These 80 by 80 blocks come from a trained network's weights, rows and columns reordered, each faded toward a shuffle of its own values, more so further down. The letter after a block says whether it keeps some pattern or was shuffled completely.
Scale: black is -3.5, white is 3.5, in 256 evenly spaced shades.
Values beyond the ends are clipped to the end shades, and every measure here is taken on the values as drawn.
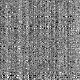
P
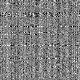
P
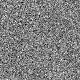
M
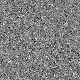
M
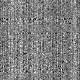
P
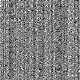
P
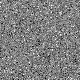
M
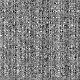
P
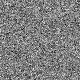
M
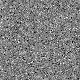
M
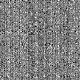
P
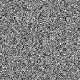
P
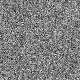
M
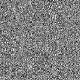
P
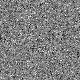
M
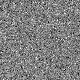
M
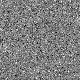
M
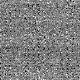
P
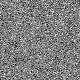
M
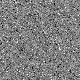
M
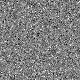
M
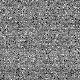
P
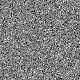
M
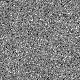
M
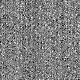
P
